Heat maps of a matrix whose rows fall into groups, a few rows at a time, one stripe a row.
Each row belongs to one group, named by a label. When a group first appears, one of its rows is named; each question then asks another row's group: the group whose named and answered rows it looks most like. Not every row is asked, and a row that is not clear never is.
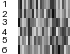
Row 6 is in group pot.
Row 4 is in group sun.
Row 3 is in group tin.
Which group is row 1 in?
sun
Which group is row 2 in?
sun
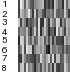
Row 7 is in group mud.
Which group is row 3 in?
sun
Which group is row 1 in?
pot
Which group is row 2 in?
pot
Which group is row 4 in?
sun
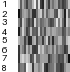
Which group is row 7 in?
pot
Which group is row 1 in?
sun
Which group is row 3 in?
sun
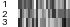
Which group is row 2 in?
sun
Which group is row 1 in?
sun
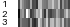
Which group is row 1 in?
mud
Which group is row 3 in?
mud
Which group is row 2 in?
pot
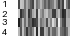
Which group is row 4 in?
sun
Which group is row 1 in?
pot
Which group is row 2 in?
sun
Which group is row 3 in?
mud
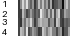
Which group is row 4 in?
tin
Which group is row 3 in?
mud
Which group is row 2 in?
mud
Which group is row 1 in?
pot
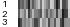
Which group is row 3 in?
mud
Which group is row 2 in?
tin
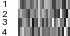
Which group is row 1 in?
sun
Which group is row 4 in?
pot
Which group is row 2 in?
tin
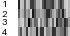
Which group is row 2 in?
pot
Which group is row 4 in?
sun
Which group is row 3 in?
tin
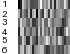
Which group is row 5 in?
mud
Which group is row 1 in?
mud
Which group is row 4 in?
pot
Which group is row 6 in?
pot
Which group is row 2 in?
sun
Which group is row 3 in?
tin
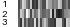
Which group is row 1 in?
mud
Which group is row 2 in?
pot
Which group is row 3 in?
sun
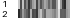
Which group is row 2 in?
mud
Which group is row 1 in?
sun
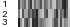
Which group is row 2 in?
tin
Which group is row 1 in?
tin
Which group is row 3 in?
mud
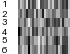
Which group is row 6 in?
tin
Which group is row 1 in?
tin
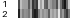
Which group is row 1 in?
tin
